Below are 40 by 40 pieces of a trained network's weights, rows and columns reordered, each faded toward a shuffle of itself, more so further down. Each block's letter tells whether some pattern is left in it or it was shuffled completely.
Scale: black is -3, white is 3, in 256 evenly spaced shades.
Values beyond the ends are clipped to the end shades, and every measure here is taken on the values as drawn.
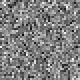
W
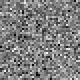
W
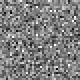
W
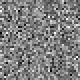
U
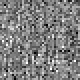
U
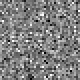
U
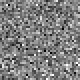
W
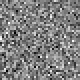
U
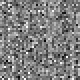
U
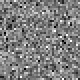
W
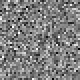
W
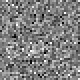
U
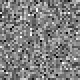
W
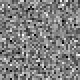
W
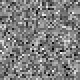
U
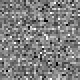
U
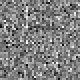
U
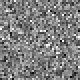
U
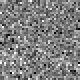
W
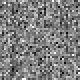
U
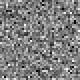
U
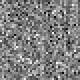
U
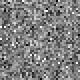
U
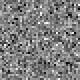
U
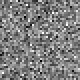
W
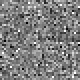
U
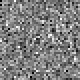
W
